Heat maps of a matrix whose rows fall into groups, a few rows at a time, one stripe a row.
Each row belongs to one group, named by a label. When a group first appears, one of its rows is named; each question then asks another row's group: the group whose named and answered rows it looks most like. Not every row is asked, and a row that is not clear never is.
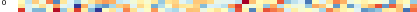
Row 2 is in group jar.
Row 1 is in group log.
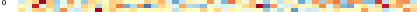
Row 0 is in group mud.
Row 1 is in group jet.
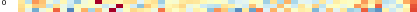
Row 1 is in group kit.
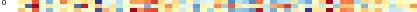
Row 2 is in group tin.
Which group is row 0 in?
tin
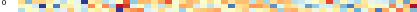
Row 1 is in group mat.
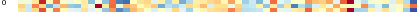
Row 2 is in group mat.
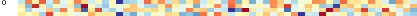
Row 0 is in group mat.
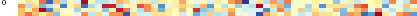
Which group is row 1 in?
tin
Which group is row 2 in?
kit
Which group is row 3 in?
mud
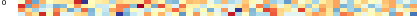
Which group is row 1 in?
jet
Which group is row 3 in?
mat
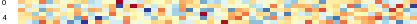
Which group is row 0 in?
kit
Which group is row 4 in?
log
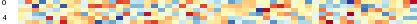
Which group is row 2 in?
mud
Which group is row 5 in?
tin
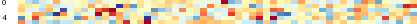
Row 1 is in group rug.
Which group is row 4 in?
jet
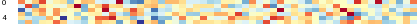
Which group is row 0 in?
kit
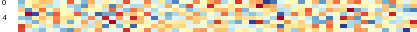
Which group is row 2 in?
mat
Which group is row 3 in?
log
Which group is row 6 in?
rug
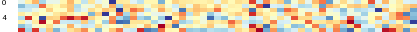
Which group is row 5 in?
mat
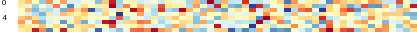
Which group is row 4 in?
mud
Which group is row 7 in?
tin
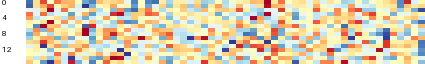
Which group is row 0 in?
jet
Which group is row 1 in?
jet
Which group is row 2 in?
mat
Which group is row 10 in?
mud
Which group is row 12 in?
mud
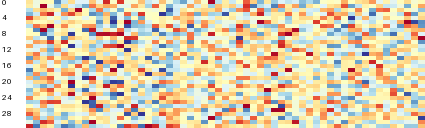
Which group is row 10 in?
mat
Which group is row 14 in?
jet
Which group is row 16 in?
mud
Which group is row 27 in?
mud
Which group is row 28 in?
rug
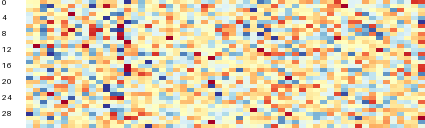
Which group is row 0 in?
rug
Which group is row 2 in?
log
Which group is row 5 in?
mat
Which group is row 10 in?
kit
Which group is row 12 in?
mud
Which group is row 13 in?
jet
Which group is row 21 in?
jar
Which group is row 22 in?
jar
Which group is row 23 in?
log
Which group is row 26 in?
jar
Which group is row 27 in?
log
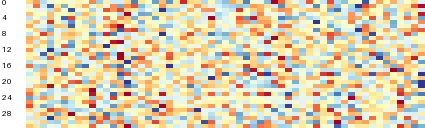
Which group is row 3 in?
kit
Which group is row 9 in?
mud
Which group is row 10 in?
tin
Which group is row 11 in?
jar
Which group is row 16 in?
log
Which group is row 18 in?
mud
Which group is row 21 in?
mat
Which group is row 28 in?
tin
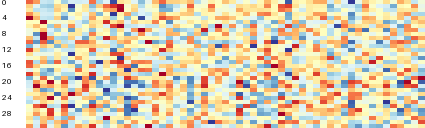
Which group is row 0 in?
rug
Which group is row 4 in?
rug
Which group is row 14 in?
mud
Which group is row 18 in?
rug
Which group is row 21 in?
mat
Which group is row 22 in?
jar
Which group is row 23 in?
tin
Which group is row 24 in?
mat
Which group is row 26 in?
jar
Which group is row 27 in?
mat
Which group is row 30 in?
jar
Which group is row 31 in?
jet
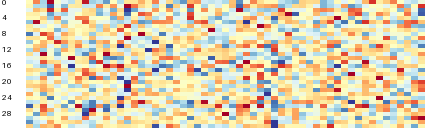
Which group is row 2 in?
mat
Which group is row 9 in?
kit
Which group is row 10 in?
jet
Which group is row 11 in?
mud
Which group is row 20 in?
rug
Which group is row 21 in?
kit
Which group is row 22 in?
rug
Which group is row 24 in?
mud
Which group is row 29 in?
kit
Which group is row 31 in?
jet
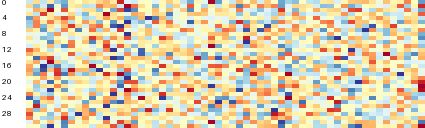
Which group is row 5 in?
mat
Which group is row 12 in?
rug
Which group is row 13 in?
kit
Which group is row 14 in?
log
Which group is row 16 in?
rug
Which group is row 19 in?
rug
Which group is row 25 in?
log
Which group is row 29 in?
jar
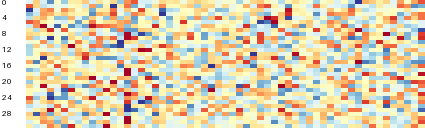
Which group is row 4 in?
jet
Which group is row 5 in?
mud
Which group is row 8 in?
kit
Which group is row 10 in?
mud
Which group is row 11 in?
tin
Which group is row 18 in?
kit
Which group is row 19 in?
jet
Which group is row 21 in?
jar
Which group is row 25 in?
kit
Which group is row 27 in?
mat
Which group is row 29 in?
kit
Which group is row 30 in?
kit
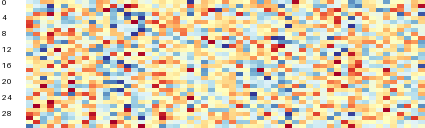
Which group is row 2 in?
log
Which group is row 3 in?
mat
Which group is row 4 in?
rug
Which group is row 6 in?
rug
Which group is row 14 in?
jar
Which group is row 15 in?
tin
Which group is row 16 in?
mat
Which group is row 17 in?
kit
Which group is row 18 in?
tin
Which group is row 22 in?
tin
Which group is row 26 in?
mat
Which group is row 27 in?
kit
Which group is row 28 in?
rug
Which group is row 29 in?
rug
